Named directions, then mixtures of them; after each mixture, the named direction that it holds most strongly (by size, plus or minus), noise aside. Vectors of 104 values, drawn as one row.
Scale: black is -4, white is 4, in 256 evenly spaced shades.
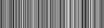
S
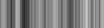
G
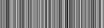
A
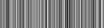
A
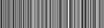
S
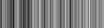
G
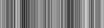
G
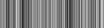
A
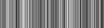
A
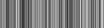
A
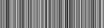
A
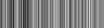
S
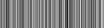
A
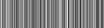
A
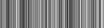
A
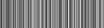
A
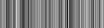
A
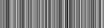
A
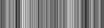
G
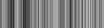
G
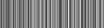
A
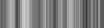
G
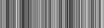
A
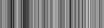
G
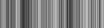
G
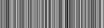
A
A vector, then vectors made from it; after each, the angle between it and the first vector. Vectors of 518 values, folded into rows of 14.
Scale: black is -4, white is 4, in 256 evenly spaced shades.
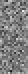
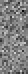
nearly opposite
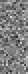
partly aligned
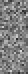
nearly opposite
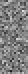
nearly parallel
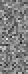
orthogonal
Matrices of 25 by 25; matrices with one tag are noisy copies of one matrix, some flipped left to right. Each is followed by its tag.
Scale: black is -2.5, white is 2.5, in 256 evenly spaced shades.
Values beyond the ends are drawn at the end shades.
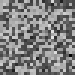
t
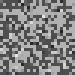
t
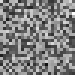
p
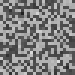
p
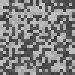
t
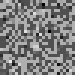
p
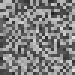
p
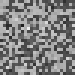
t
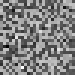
p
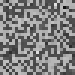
p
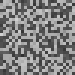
p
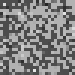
t
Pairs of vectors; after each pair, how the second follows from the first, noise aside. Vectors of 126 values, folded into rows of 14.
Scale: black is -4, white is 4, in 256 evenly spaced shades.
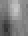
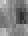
wrapped around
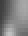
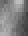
reversed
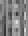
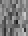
sign-scrambled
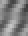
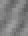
shrunk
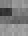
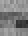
reversed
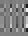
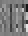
sign-scrambled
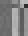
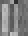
wrapped around
